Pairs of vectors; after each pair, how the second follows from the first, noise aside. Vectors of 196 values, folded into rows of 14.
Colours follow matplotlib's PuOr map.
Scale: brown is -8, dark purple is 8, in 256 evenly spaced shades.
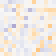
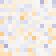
shuffled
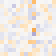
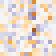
scaled up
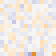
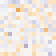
shuffled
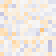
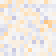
shuffled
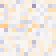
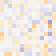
shuffled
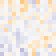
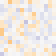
shuffled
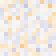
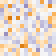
scaled up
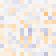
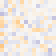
shuffled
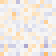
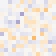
shuffled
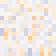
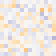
shuffled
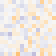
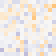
shuffled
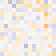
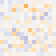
shuffled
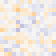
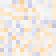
shuffled
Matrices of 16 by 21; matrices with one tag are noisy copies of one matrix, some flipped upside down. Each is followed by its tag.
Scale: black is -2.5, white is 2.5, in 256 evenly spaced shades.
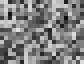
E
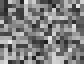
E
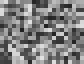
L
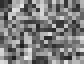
L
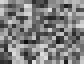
L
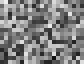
E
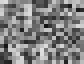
L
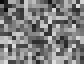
E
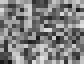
L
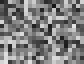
E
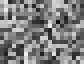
E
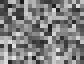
E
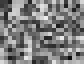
L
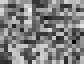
L
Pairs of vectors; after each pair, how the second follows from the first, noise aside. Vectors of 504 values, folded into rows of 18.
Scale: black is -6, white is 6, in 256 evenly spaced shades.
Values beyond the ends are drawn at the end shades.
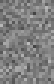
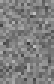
negated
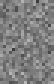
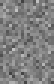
negated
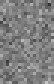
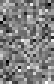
scaled up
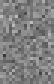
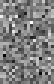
scaled up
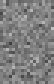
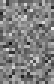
scaled up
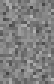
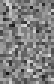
scaled up
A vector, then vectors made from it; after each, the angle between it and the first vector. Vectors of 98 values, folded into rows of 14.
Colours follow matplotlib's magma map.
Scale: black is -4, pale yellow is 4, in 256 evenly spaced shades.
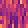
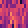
nearly opposite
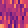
nearly parallel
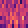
nearly opposite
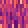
nearly parallel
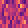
orthogonal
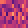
orthogonal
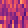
nearly parallel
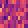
orthogonal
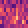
partly opposed
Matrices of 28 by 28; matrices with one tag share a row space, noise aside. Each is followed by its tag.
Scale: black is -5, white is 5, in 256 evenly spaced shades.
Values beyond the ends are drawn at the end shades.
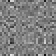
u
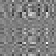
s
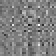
s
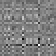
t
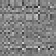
t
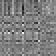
t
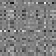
u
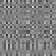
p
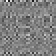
p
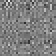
p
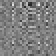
s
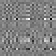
p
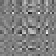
s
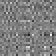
p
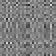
p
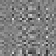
s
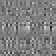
p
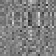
s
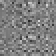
s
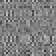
p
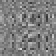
s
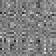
u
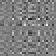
s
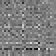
t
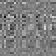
u
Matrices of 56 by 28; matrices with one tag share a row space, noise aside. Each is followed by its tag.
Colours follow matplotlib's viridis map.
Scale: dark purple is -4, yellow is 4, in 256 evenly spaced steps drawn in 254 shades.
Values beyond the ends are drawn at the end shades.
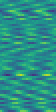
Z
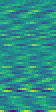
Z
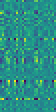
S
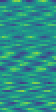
Z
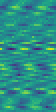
Z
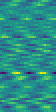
Z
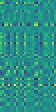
S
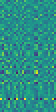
S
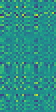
S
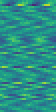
Z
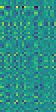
S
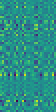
S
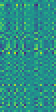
S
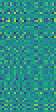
S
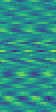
Z
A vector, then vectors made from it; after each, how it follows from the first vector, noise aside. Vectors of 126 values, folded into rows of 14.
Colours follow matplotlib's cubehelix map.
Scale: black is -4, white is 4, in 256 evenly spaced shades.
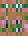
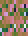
wrapped around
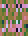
negated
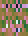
negated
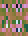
negated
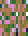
wrapped around
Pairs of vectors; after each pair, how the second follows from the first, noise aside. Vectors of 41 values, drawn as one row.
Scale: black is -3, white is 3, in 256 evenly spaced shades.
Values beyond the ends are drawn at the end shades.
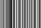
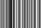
copied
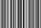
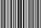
copied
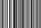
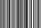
reversed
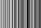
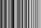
reversed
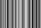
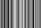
reversed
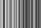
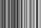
reversed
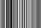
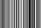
reversed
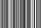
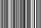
copied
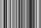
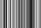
copied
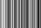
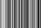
copied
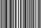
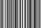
reversed
